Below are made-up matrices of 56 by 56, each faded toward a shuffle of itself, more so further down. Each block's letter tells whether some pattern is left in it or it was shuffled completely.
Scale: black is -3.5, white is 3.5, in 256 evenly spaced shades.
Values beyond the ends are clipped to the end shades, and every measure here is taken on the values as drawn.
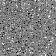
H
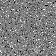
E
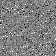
E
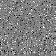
H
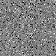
H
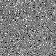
H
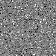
H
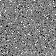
E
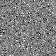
H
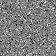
E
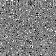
H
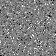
E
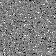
E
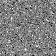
E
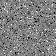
E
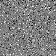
H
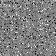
H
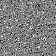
H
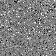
E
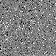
H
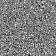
E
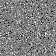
E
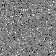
E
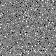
E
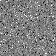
E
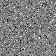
E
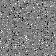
H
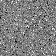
E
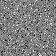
E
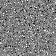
E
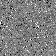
H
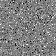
H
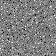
E
